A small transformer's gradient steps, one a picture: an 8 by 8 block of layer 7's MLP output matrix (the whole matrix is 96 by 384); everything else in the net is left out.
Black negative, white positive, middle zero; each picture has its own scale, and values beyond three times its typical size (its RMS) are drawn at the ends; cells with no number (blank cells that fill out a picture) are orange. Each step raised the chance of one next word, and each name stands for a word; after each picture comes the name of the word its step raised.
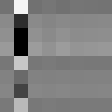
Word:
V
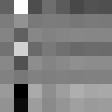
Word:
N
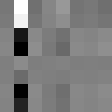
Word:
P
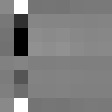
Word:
V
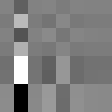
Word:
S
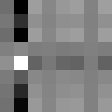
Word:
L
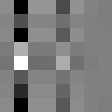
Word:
L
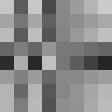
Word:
L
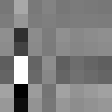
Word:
S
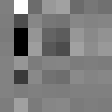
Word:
V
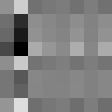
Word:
V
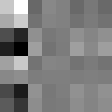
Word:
P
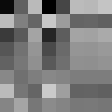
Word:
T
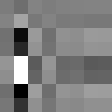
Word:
S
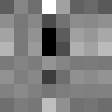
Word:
V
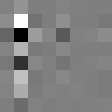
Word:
T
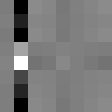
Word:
L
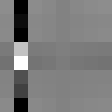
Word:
L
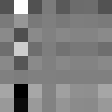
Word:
N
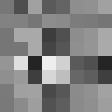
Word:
S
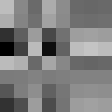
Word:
P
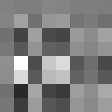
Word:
S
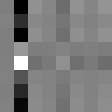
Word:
L
